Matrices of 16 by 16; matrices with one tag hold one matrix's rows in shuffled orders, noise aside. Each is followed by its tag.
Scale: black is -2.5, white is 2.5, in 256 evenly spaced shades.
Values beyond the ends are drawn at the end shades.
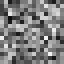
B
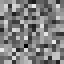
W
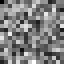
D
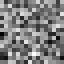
D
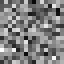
W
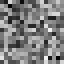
B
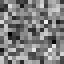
B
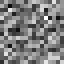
B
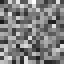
D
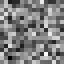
B
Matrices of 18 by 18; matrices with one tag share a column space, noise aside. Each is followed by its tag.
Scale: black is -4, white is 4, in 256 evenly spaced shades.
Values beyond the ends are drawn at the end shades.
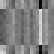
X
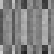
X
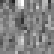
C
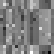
X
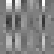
C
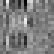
C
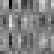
C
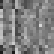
X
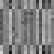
X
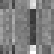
X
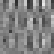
C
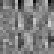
C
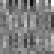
C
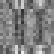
X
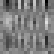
C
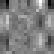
C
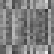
X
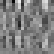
C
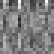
C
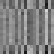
X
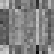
X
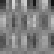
C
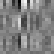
C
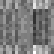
X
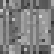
X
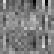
C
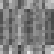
X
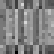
X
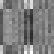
X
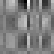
C
